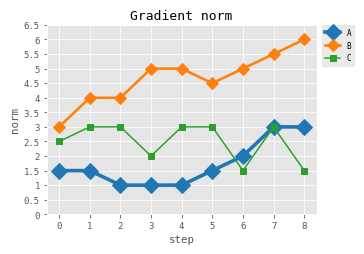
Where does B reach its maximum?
8
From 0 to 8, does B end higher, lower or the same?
higher
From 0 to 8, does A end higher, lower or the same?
higher
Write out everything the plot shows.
Title: Gradient norm
x-axis: step, ticks 0 1 2 3 4 5 6 7 8
y-axis: norm, ticks 0 0.5 1 1.5 2 2.5 3 3.5 4 4.5 5 5.5 6 6.5
Legend: A, B, C
Values:
A: 1.5 1.5 1 1 1 1.5 2 3 3
B: 3 4 4 5 5 4.5 5 5.5 6
C: 2.5 3 3 2 3 3 1.5 3 1.5
